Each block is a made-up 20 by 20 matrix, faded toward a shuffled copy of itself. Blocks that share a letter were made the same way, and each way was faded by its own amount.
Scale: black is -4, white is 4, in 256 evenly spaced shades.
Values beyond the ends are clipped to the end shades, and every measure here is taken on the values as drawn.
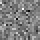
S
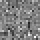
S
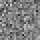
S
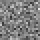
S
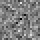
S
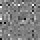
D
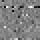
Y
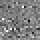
Y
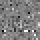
Y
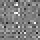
D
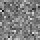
S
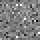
Y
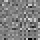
D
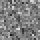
S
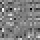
D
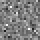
S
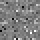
Y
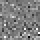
Y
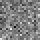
S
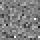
Y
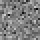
S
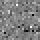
Y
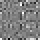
D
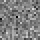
S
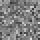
S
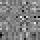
D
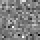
Y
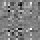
D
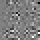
D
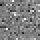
Y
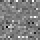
Y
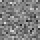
S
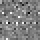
Y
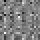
D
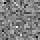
S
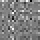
D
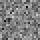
S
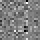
D
